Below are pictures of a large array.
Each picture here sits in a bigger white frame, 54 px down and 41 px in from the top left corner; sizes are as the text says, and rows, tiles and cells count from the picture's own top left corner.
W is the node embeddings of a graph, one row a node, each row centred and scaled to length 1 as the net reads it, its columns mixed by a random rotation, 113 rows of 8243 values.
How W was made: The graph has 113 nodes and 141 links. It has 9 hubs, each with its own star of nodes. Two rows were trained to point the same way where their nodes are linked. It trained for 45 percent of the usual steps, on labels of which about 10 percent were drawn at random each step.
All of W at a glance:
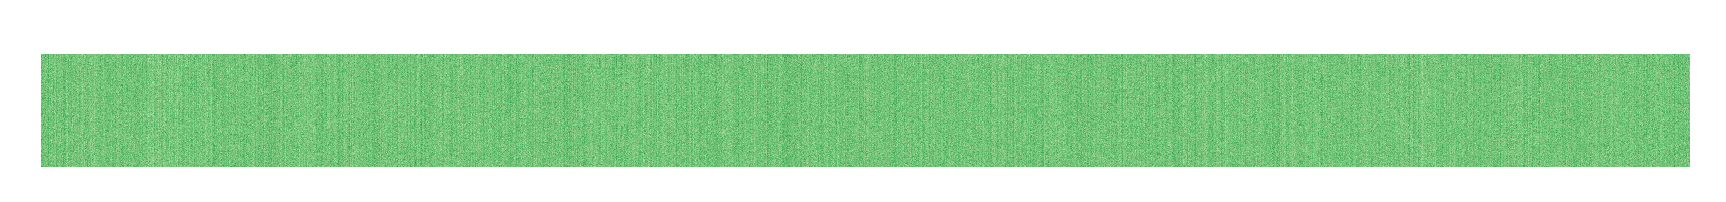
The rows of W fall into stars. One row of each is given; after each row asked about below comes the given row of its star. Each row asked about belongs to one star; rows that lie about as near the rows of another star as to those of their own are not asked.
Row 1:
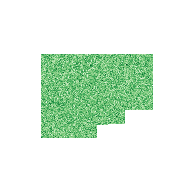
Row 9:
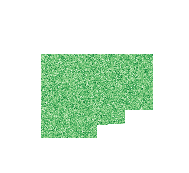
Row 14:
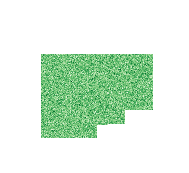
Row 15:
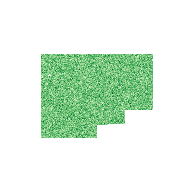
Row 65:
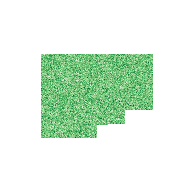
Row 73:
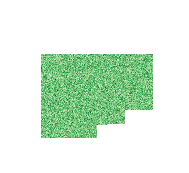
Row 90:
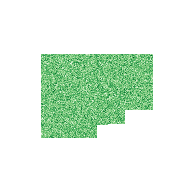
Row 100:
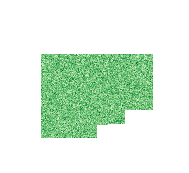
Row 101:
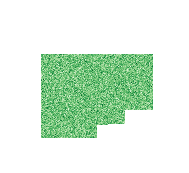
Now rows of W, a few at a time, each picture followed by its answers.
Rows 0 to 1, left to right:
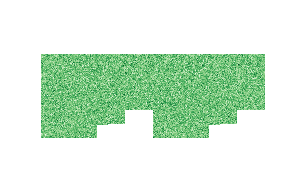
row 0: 65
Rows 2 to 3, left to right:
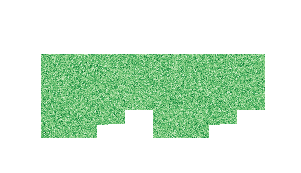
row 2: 1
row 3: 14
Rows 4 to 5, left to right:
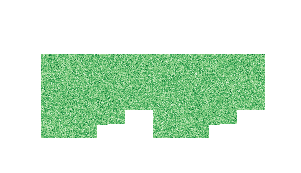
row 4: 9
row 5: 9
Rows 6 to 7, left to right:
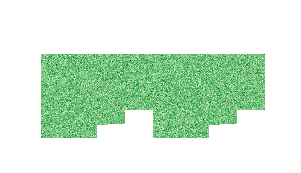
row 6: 100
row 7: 9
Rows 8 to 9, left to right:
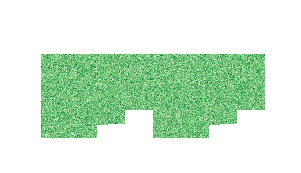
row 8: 73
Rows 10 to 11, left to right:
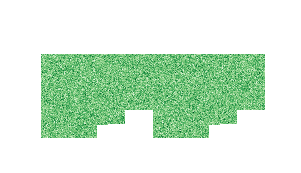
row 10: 73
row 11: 73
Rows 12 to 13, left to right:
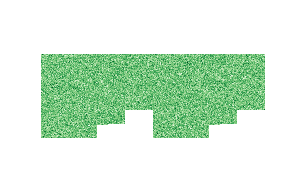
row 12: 100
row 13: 14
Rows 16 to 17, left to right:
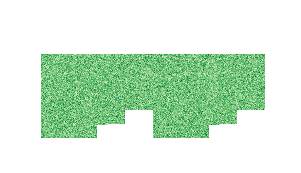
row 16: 1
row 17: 15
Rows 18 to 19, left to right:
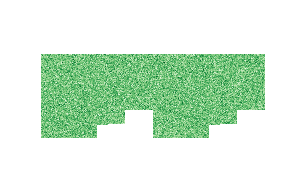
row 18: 15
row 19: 73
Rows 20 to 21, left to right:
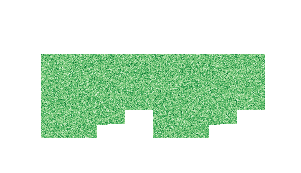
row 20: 14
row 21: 90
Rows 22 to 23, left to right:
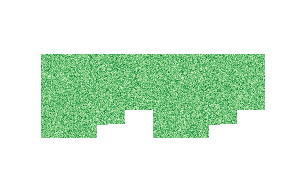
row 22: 15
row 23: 90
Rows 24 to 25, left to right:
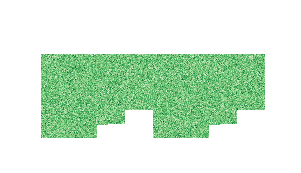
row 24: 73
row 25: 15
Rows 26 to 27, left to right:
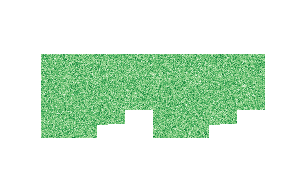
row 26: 90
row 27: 101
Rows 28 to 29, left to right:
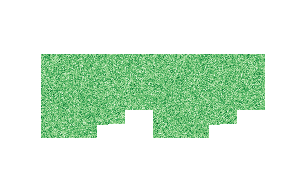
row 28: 1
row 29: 73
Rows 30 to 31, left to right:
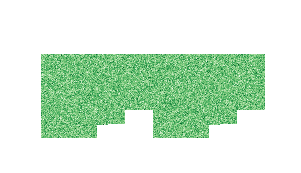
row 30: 15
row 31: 1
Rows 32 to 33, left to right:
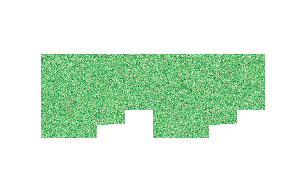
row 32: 90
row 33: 100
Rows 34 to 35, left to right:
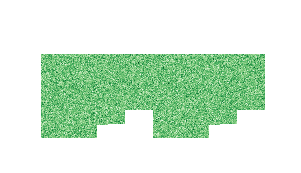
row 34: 100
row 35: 65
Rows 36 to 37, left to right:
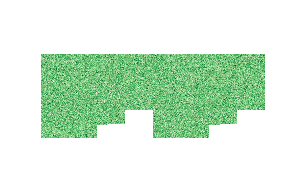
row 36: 1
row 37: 65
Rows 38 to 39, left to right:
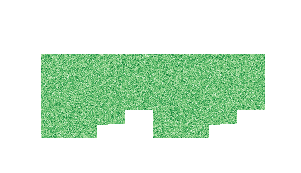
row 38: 15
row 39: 101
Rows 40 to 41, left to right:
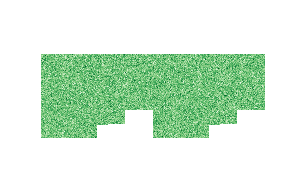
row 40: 90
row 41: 15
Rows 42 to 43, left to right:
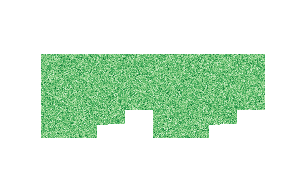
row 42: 73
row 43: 1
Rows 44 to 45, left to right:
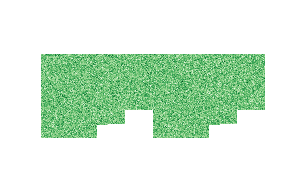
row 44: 15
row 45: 100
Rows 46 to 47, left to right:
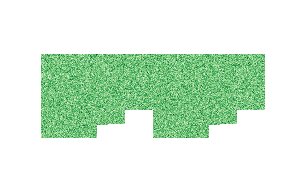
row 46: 15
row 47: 90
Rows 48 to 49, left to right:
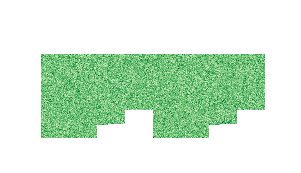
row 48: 100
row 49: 65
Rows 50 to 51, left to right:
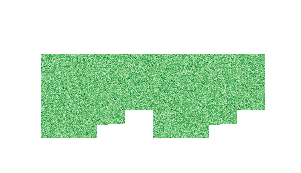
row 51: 1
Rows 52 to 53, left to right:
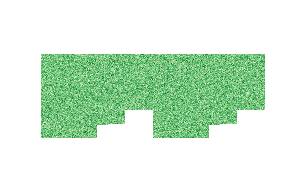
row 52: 100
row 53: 90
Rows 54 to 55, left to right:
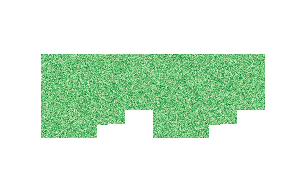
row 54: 9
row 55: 101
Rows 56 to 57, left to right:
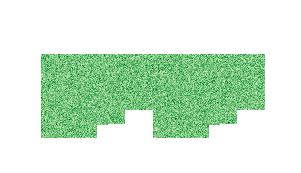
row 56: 15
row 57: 73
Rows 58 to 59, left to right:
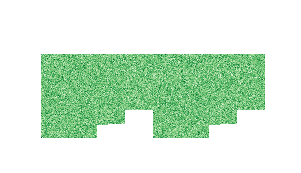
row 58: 90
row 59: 101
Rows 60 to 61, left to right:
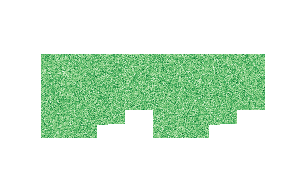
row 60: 90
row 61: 9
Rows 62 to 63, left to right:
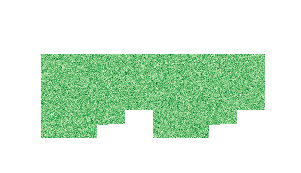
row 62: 9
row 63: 15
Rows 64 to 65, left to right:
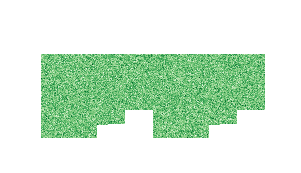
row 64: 65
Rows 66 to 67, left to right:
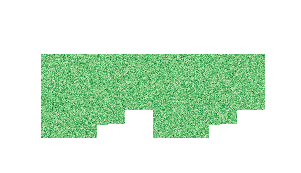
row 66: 101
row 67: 90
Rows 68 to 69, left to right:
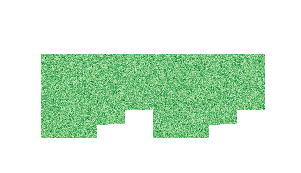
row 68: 90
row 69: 100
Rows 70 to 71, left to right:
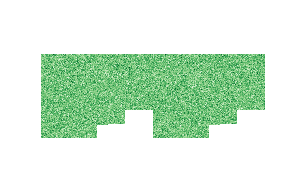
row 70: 101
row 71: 101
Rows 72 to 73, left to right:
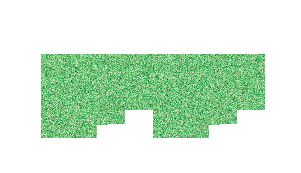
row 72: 65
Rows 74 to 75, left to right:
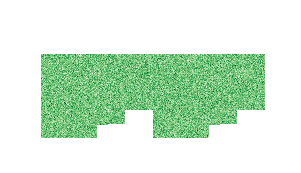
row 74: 14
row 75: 65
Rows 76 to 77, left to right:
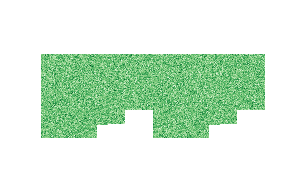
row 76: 73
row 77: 73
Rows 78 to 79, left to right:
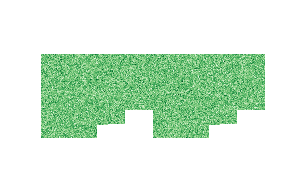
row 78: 1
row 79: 100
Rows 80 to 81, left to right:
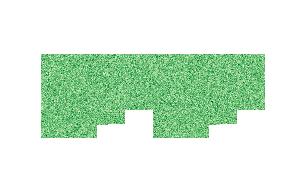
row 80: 101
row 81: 1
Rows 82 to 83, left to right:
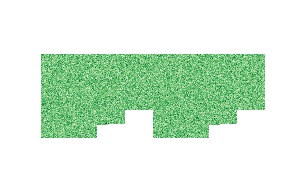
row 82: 1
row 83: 101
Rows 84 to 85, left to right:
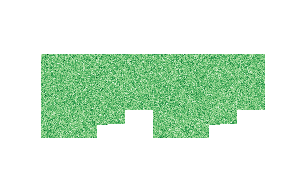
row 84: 65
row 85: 101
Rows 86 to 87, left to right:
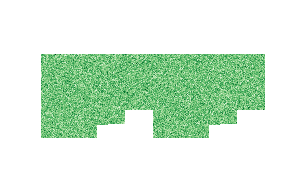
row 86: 100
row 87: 101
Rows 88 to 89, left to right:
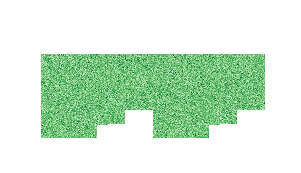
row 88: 15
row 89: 101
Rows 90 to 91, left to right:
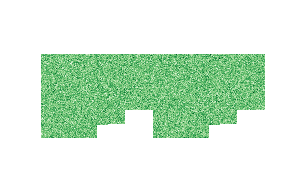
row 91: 90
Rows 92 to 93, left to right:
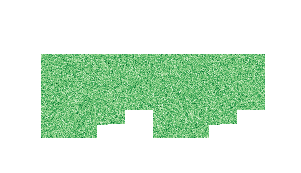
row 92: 65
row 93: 9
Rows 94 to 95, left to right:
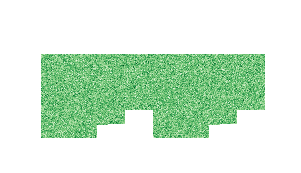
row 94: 65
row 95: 14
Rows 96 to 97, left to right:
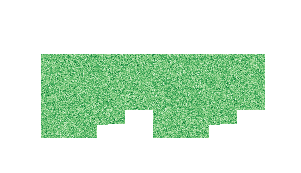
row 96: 90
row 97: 9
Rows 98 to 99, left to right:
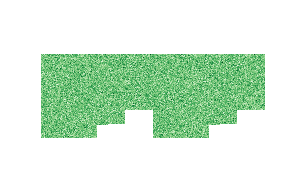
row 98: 15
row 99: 100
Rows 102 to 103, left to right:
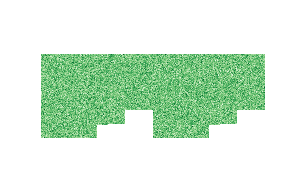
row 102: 14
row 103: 101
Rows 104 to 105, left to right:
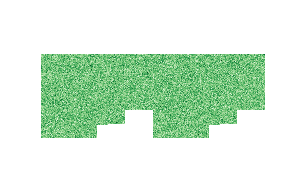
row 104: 73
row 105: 9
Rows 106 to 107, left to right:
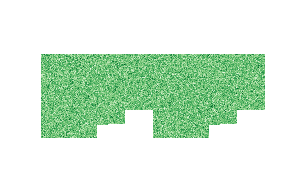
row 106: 101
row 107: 15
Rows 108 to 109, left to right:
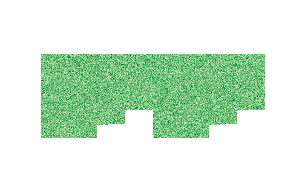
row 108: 101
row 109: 90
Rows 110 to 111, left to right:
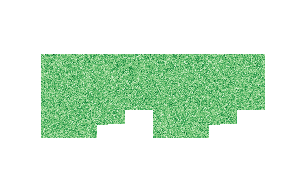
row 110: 15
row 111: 1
